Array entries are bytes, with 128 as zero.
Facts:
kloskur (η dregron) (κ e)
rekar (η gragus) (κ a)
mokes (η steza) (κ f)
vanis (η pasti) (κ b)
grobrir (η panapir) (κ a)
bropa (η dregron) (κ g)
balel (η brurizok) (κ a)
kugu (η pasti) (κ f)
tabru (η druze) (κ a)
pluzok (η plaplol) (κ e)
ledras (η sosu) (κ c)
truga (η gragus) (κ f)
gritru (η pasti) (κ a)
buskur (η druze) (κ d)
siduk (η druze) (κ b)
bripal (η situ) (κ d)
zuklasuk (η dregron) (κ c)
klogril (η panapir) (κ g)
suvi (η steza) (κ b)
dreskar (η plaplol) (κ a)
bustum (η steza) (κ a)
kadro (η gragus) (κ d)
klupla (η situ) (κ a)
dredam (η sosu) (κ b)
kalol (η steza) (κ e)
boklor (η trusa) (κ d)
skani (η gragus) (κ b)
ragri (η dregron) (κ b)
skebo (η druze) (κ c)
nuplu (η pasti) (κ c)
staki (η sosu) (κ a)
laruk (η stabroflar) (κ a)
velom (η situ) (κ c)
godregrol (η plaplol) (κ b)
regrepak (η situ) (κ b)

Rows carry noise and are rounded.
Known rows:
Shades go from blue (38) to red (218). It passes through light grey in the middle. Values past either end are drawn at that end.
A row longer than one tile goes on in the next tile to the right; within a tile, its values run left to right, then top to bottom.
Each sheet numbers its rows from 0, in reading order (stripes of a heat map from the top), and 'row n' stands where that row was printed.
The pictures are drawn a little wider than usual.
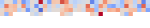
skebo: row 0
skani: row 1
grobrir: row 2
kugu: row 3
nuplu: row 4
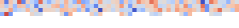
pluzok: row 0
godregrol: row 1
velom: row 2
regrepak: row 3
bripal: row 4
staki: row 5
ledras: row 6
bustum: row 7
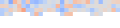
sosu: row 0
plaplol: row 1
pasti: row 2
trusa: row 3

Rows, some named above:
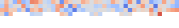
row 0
velom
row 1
rekar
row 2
kadro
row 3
gragus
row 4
suvi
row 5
mokes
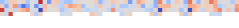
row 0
truga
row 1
skani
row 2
druze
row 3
panapir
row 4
situ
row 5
siduk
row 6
siduk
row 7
staki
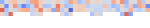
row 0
truga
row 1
gritru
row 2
dredam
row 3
gragus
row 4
kalol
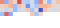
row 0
kloskur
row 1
siduk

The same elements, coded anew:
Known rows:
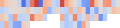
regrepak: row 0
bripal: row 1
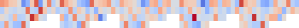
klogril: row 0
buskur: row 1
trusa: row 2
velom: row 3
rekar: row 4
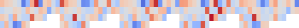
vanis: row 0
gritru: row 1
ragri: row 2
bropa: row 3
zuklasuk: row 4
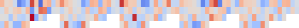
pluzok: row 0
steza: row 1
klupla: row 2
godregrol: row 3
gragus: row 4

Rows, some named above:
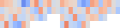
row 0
pasti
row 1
druze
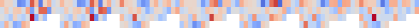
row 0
kloskur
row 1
kloskur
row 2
kugu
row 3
skani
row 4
regrepak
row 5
situ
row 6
velom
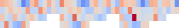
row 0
dregron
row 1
kugu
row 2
skebo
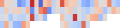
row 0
kalol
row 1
rekar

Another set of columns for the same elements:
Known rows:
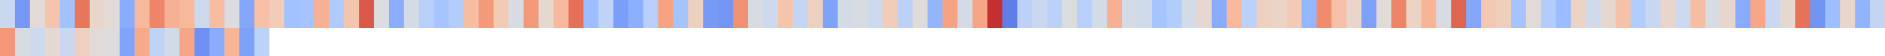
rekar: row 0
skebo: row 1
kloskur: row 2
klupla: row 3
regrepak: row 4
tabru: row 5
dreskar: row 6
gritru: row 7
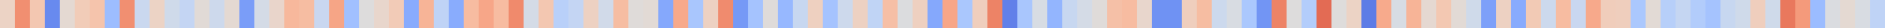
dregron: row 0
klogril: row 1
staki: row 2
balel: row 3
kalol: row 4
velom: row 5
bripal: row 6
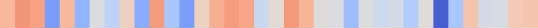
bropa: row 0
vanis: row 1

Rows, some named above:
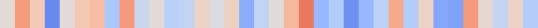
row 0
dregron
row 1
kloskur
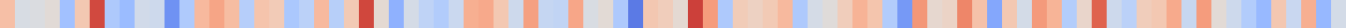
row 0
nuplu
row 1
skebo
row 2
truga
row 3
mokes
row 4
pasti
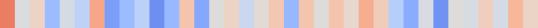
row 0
zuklasuk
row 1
ledras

